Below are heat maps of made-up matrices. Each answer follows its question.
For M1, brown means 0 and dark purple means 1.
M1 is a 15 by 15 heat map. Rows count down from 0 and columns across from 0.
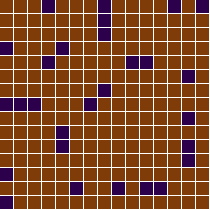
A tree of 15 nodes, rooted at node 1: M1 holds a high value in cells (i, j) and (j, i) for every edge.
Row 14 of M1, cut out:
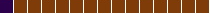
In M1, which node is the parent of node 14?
0
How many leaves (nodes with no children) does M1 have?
8
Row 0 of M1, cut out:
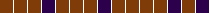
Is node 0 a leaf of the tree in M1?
no
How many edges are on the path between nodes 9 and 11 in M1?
4
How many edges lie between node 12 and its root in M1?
3
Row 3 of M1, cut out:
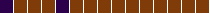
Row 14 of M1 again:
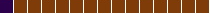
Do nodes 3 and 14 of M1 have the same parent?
yes
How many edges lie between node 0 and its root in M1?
2
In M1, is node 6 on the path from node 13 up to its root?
no
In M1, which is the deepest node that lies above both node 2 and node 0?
7
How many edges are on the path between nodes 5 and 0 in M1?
5
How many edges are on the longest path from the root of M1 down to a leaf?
7
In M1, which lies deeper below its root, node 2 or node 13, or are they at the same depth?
node 13
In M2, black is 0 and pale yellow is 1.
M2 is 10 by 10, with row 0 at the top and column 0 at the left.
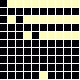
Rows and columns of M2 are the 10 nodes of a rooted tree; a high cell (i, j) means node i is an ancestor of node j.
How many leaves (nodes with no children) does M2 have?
6
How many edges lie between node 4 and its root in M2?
2
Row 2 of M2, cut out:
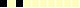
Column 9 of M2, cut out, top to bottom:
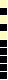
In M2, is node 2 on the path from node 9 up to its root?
yes
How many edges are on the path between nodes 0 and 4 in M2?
2
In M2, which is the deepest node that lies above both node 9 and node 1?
2
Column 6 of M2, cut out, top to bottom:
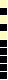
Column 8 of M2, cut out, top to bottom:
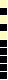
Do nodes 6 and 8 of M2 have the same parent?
yes
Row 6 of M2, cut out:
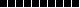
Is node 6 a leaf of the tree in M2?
yes
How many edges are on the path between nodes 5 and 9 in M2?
1
